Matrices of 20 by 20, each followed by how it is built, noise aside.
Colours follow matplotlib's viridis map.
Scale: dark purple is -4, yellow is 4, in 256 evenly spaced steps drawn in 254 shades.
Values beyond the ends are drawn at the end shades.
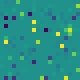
sparse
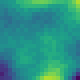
smooth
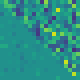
upper triangular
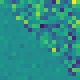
upper triangular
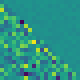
lower triangular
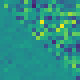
upper triangular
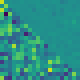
lower triangular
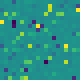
sparse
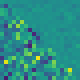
lower triangular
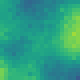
smooth
